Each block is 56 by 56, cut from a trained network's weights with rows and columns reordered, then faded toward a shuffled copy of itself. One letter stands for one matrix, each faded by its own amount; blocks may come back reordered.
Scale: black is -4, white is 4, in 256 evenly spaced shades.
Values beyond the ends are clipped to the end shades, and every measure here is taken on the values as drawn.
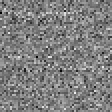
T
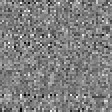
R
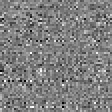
R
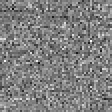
T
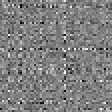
R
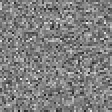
T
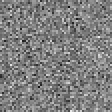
T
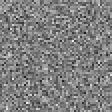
T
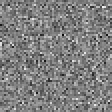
T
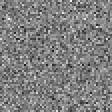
T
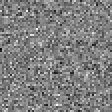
T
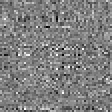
R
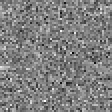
T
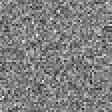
T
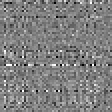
R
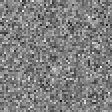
T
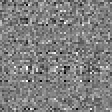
R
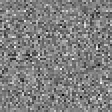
T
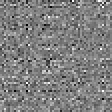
R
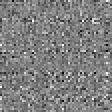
R
